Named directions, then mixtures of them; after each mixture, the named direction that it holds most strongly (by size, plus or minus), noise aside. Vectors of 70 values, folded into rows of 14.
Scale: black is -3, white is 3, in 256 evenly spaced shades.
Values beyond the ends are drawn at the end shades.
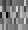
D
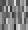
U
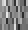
U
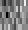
D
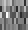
D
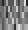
U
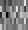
D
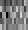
D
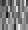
U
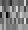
D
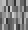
U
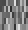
U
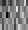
D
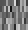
U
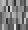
U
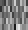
U
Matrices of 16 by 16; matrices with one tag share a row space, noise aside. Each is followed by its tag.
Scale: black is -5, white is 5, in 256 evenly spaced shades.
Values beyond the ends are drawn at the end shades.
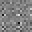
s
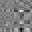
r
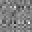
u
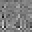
s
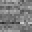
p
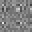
s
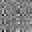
s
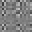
s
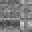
p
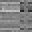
p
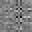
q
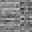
p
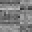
p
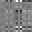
q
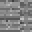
p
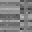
p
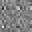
s
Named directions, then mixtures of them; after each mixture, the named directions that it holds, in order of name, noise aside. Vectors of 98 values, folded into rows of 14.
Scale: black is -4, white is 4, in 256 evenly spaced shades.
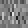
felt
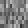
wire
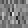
felt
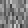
wire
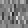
felt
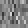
felt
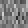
felt, wire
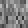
felt, wire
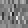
felt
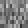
wire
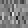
felt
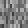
wire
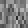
felt, wire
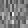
felt, wire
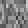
felt, wire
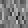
felt, wire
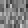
wire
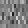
felt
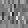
felt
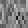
felt, wire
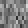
felt, wire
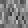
felt, wire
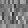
felt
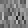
felt, wire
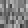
wire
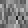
felt, wire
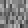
wire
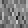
felt, wire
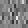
felt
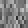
felt, wire
